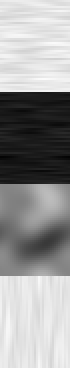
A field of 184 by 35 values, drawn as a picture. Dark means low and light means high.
It is made of 4 by 1 panels. Panel 1,1: very high, streaked across, faint in contrast. Panel 2,1: very low, streaked across, faint in contrast. Panel 3,1: middling, smooth, strong in contrast. Panel 4,1: very high, streaked downward, faint in contrast.
